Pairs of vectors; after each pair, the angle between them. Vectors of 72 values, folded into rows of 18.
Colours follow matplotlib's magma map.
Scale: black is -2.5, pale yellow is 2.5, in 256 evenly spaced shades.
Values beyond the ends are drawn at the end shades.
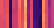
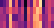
nearly opposite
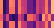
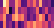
partly opposed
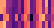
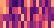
partly aligned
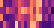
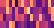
orthogonal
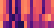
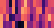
nearly parallel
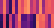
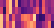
nearly opposite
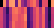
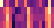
nearly opposite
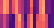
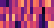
partly opposed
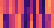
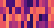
orthogonal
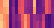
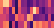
partly aligned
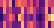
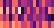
partly opposed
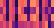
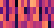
nearly parallel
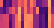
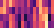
nearly opposite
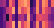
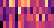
partly aligned
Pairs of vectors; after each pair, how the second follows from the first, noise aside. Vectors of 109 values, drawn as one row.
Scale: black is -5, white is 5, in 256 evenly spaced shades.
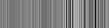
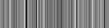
shuffled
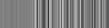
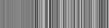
sign-scrambled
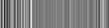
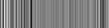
negated
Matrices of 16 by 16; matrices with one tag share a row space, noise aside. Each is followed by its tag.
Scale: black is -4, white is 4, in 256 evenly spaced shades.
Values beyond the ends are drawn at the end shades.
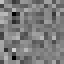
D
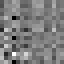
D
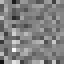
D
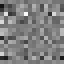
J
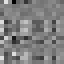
D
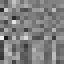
D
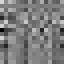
J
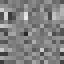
J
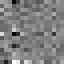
D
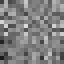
J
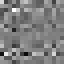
D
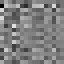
D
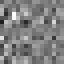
D
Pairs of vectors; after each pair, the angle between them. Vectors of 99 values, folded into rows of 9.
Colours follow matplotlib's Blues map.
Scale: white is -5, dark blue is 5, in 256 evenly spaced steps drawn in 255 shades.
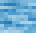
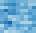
nearly parallel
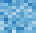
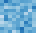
partly aligned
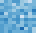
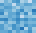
nearly parallel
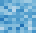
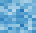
nearly parallel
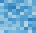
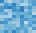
partly aligned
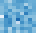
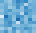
nearly parallel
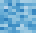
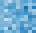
partly opposed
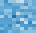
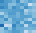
orthogonal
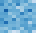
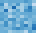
partly aligned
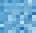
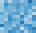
nearly opposite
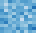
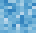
partly opposed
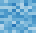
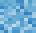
partly opposed
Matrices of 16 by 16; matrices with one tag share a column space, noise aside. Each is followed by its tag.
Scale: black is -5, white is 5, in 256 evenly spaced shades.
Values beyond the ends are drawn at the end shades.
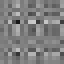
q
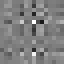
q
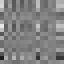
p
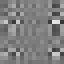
q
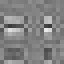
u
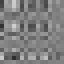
p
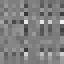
q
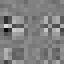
u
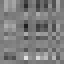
p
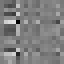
q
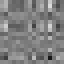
p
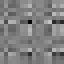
q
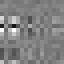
u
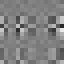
u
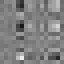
p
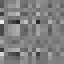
q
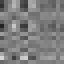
p
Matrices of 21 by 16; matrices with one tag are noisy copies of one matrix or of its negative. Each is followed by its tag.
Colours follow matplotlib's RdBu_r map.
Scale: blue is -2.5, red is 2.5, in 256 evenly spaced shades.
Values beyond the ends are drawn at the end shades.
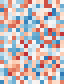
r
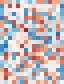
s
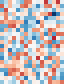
r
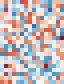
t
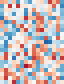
s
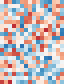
t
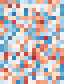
s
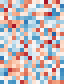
r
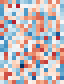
s
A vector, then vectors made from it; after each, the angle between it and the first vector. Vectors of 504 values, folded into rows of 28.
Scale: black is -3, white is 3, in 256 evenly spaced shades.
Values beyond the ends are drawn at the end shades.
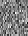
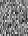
nearly opposite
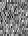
partly aligned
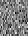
nearly opposite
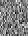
nearly opposite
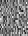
partly opposed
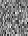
nearly parallel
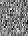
orthogonal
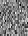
nearly parallel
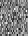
orthogonal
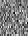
nearly parallel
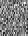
orthogonal
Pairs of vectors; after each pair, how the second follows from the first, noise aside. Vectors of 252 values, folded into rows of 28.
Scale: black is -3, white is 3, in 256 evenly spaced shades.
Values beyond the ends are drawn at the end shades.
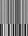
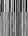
wrapped around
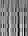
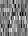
shuffled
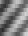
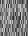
shuffled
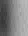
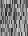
shuffled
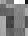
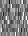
shuffled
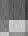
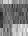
wrapped around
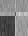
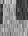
wrapped around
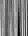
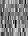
shuffled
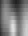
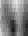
negated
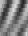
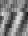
wrapped around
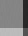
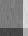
negated
